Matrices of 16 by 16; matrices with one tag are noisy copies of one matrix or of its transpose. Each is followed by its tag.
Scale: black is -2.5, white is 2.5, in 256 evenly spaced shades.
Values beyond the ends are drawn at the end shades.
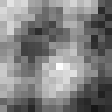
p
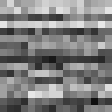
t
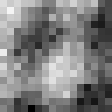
p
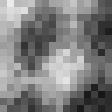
p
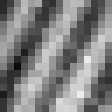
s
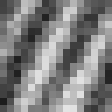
s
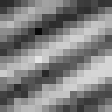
s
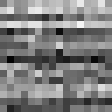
t
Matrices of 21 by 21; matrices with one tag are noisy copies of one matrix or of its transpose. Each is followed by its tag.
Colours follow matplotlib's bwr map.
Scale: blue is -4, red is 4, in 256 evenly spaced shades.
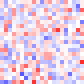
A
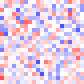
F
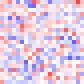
F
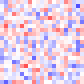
A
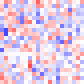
F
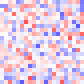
A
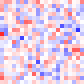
F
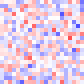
A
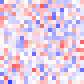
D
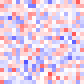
F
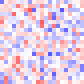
D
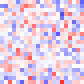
A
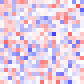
D
